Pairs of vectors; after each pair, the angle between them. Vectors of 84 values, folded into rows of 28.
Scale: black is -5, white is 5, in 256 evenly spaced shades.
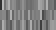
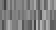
partly opposed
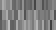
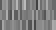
orthogonal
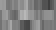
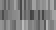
partly opposed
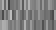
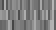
partly opposed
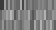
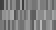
nearly parallel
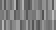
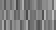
nearly parallel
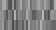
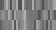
orthogonal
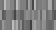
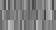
orthogonal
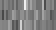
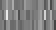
orthogonal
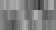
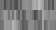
nearly opposite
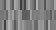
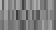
orthogonal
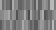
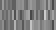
partly opposed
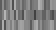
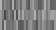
nearly opposite
